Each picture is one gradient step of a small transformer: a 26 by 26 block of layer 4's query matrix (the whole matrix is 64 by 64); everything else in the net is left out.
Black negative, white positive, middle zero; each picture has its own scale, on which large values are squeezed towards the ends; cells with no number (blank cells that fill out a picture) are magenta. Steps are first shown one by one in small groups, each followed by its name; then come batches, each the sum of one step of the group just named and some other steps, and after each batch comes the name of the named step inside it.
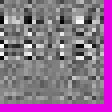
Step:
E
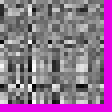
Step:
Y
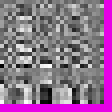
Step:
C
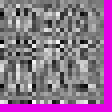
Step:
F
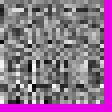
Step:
Y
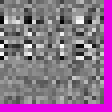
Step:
E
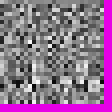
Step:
Y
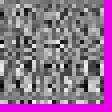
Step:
F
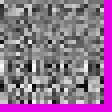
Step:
Y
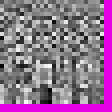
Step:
C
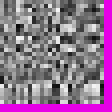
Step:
C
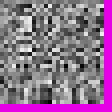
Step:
C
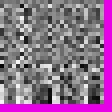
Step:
C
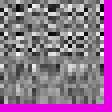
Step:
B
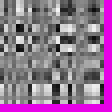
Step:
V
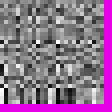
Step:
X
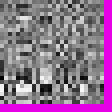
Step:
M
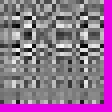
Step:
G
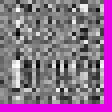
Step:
G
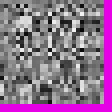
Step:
M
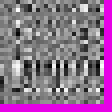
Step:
G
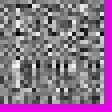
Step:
B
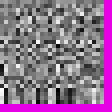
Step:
X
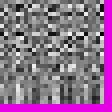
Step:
B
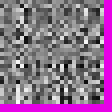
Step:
M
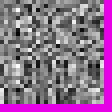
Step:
X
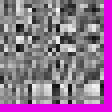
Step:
V
